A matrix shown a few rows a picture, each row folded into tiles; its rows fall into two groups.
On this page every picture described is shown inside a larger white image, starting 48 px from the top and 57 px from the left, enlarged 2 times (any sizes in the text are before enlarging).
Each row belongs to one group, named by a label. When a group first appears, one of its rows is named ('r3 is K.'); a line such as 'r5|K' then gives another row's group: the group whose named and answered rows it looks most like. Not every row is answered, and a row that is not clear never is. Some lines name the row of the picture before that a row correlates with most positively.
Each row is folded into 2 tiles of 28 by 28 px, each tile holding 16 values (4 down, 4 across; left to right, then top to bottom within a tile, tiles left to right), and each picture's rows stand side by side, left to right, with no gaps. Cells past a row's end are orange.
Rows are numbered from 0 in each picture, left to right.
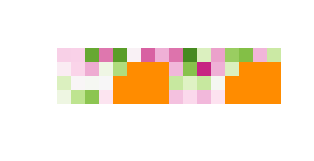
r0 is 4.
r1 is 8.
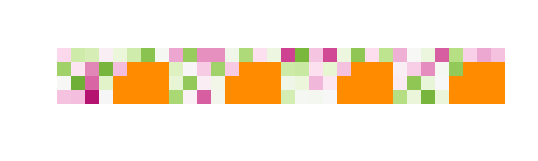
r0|8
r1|8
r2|8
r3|4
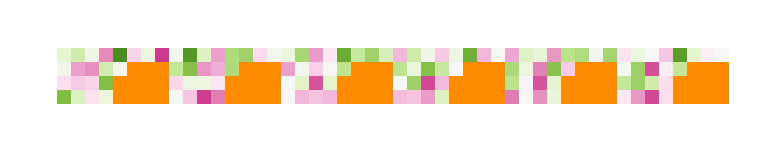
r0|4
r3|8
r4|8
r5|8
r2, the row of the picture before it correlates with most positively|0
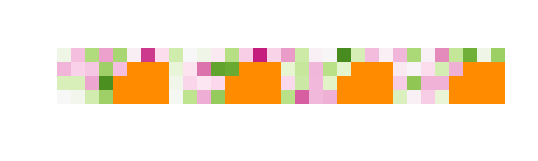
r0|4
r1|4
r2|8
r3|8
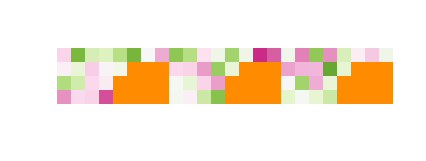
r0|8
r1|4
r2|4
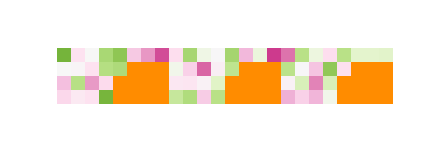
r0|4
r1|4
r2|8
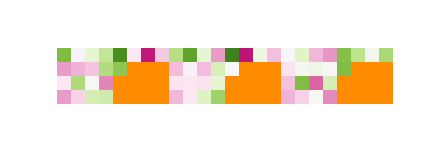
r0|4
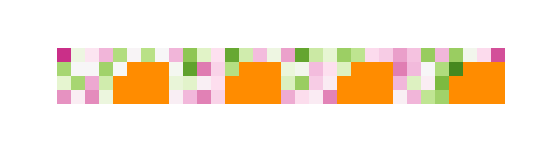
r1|8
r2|8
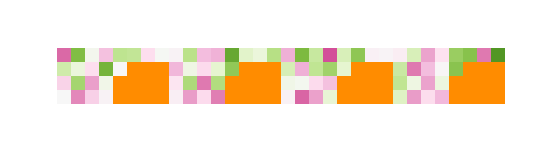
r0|8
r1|8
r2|8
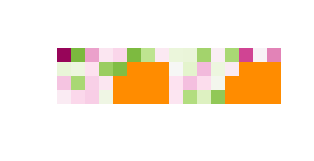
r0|8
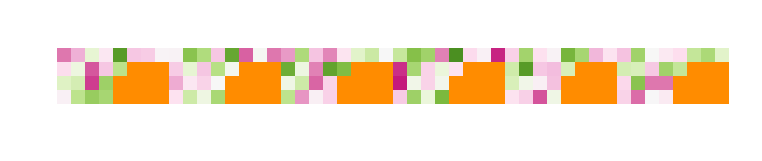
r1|4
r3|4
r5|8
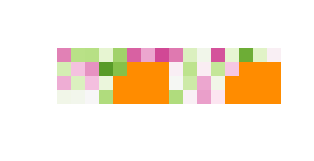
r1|8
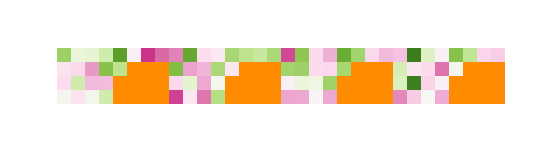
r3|8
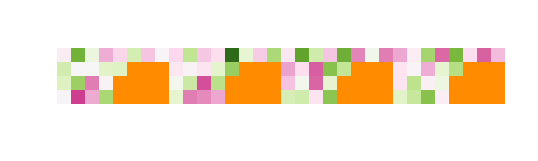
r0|8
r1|8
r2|4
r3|4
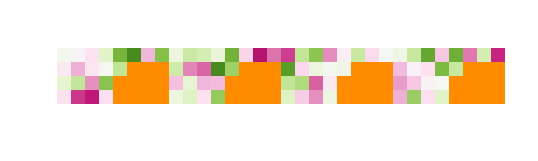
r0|8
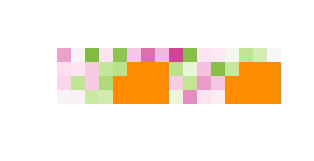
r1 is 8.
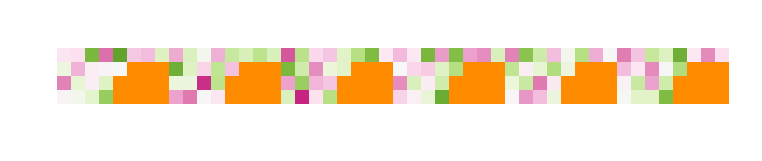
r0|4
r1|8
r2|8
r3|4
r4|8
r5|4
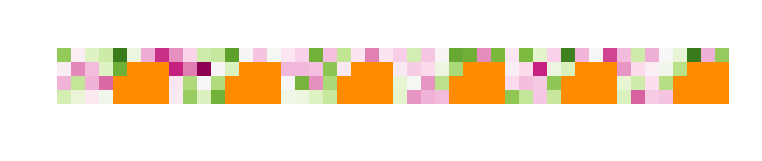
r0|4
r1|4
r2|4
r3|8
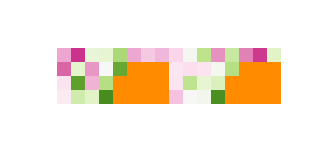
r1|4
